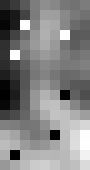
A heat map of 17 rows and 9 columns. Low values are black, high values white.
Lone odd cells: 6, 3 higher and 3 lower than their neighbours. Ninth with the lowest average: middle left. Stripes: none. Slope: up to the bottom right.
